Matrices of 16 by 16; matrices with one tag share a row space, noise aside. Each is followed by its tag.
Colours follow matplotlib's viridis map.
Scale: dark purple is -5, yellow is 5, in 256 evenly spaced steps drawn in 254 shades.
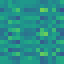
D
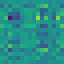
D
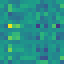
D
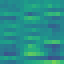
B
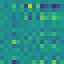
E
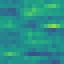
B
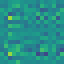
D
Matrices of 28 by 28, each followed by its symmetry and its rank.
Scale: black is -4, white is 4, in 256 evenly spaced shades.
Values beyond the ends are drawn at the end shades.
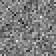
symmetric, full rank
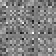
symmetric, rank three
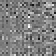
neither, rank five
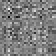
neither, rank five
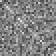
symmetric, full rank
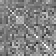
symmetric, rank five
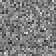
neither, full rank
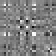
symmetric, rank three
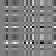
neither, rank one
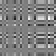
neither, rank one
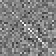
symmetric, rank five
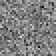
neither, full rank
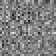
neither, rank five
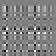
neither, rank one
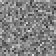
neither, full rank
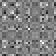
symmetric, rank three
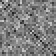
symmetric, full rank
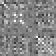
symmetric, rank five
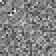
symmetric, full rank
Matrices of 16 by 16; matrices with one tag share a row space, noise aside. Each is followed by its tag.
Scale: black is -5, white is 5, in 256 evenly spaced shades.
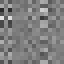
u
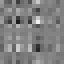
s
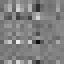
s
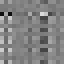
u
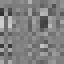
u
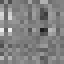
u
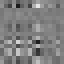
s
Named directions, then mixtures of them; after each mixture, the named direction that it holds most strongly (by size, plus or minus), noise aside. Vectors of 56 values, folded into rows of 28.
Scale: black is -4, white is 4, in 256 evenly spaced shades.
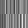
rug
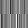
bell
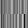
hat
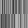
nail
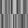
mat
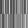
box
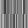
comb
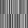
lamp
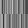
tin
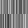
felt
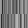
nail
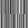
bell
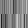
nail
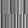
bell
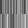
box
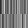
box
